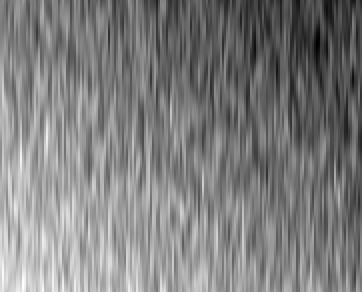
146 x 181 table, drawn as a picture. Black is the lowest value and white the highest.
Ninth with the lowest average: top right. Slope: up to the bottom left. Average level on the scale: 50%. Grain: streaks running down. Ninth with the highest average: bottom left.
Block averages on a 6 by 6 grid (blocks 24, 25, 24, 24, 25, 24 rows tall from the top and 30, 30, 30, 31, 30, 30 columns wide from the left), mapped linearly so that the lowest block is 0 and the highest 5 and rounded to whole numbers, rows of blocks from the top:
2 2 1 1 0 0 / 3 2 2 1 1 0 / 3 3 2 2 1 1 / 4 3 3 2 2 2 / 4 4 3 3 2 2 / 5 4 4 3 3 2
